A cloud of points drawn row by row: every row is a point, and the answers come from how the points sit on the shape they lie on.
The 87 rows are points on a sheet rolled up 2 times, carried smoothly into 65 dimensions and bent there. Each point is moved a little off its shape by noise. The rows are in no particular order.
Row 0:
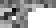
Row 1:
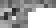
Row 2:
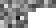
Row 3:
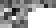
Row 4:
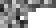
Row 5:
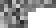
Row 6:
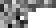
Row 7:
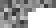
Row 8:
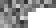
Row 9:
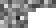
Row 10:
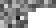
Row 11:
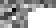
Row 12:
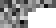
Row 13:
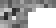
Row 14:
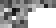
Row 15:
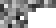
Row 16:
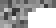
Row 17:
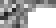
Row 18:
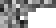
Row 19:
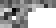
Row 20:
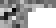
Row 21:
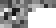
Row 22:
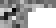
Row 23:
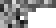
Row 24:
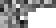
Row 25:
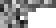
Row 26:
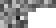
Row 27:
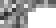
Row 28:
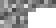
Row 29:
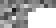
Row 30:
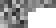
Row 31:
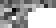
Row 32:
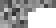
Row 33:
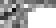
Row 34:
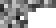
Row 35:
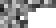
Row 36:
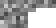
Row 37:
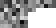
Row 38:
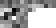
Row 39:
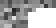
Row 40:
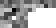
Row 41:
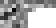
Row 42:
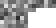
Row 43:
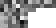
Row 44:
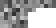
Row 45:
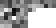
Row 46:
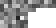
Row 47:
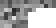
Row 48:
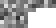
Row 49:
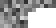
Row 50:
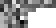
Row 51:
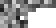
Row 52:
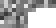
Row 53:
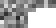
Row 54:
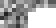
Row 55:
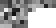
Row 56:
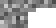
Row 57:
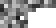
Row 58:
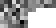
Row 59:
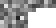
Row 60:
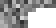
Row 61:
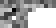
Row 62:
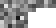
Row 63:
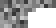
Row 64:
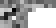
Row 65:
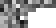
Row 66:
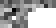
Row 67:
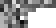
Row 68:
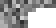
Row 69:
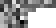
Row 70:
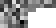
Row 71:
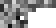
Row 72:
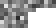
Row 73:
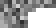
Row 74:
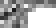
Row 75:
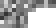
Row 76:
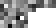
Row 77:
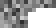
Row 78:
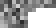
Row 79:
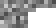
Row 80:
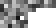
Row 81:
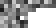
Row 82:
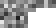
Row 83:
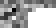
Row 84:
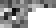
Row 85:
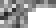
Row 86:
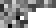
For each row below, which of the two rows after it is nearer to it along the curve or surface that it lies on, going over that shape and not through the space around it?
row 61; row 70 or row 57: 70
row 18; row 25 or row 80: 25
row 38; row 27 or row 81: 27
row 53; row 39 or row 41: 41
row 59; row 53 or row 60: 53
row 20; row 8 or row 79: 8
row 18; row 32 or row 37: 37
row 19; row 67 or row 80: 67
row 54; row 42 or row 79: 42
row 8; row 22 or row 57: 22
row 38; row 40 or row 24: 40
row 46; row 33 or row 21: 33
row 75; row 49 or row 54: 54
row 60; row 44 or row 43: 44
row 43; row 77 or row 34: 34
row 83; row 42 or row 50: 42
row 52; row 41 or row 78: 41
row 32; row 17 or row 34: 17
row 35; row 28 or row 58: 58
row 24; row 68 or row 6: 6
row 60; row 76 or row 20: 20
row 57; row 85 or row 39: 85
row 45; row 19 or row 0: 19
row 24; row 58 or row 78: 58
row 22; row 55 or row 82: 55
